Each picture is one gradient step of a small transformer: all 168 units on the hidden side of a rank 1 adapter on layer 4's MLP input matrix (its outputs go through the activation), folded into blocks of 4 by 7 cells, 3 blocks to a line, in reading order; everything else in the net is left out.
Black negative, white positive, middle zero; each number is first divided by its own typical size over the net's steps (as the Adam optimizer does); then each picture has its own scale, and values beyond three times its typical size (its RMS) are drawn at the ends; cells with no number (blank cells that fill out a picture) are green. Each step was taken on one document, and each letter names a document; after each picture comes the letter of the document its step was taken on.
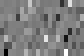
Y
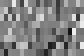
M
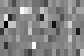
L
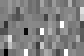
Y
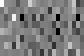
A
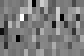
A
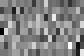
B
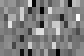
A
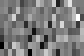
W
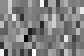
W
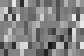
M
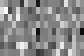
M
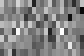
B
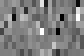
A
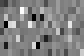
L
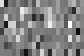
L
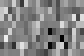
M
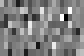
L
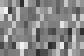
M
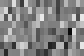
M
